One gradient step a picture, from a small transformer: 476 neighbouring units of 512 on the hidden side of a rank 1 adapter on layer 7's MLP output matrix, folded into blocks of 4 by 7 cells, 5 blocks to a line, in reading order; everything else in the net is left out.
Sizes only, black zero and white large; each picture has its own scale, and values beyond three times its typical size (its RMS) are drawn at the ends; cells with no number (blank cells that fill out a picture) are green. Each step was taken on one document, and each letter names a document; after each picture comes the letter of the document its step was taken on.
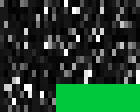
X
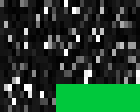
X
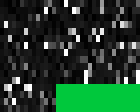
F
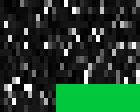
F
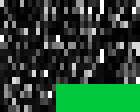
F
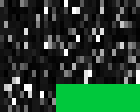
X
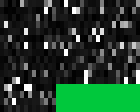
F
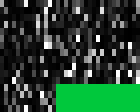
X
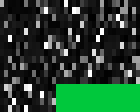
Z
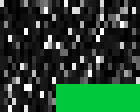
Z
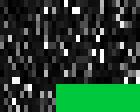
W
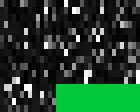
X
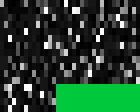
Z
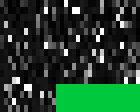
W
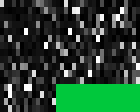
Z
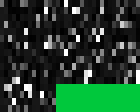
X
